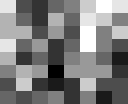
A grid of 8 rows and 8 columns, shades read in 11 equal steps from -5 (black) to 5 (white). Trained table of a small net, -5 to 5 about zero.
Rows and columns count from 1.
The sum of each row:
10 6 9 3 -9 -2 -10 -13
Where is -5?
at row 6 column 4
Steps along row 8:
down up up down up down up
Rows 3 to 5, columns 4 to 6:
1 -2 5 / -3 -1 5 / -3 0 1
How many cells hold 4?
4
